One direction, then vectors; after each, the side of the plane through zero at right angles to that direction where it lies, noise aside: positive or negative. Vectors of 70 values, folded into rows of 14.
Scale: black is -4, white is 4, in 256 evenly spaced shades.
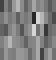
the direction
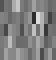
positive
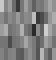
negative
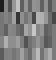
positive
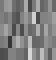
negative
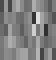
positive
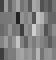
positive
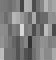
negative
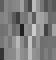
positive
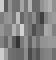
negative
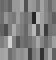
positive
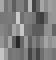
negative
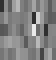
positive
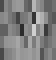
positive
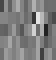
positive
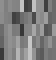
positive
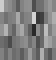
negative
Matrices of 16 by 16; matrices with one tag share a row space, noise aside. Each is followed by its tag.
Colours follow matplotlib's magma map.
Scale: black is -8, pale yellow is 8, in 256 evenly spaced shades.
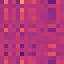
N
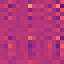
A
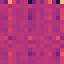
A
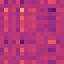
N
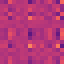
A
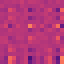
A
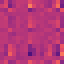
A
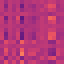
N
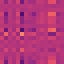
N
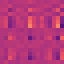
A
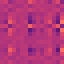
A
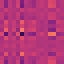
N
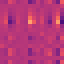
A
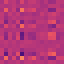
N
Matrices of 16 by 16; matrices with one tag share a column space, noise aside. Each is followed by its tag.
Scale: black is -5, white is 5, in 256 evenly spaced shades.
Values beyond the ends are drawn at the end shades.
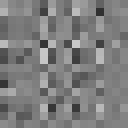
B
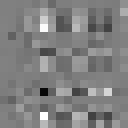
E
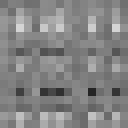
E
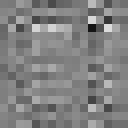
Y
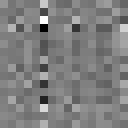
Y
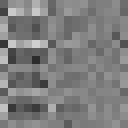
B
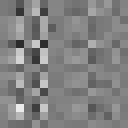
B
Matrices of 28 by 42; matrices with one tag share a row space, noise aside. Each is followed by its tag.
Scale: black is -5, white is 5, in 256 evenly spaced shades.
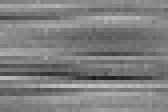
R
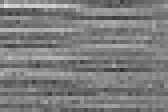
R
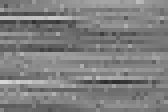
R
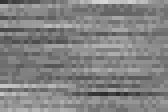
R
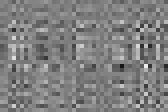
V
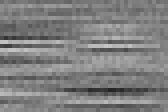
R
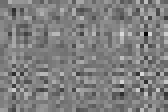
V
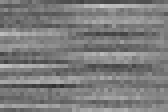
R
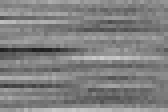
R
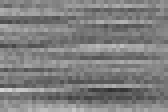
R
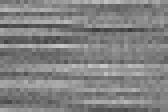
R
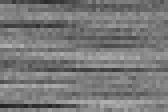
R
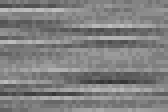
R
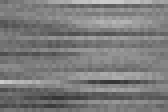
R
